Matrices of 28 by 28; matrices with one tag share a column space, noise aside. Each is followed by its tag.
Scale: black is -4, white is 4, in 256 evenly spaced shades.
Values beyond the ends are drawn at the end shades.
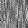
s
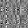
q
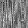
s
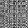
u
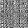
u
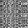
u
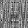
s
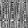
s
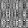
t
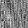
s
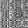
t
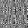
q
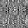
q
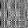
t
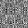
q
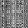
u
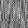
s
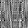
s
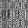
t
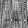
s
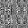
q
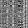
u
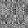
q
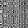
u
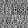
q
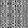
u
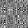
q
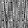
s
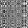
u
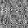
q
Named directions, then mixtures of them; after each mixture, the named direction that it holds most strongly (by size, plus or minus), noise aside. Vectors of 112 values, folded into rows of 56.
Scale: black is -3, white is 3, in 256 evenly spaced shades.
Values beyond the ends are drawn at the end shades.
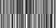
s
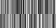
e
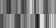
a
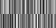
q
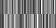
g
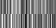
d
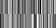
g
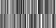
e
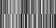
d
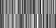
g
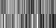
a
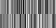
e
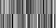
s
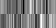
a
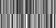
s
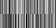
e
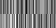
s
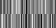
d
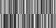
g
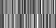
g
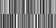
q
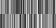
e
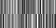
g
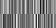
q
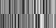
q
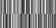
d
